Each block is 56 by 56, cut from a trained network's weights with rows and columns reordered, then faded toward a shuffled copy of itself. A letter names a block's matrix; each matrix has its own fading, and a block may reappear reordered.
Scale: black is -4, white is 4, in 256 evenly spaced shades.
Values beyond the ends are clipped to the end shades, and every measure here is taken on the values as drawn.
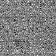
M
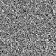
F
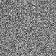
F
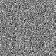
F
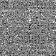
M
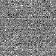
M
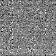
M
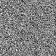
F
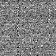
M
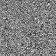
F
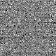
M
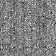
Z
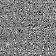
M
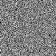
F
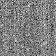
Z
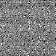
M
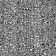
Z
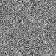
F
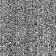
Z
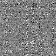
M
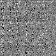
M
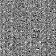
Z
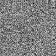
F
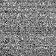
M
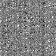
Z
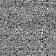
M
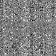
Z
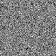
F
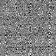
M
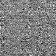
M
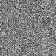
F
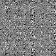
M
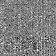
Z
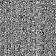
Z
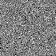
F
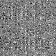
Z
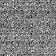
M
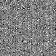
Z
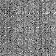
Z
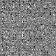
M
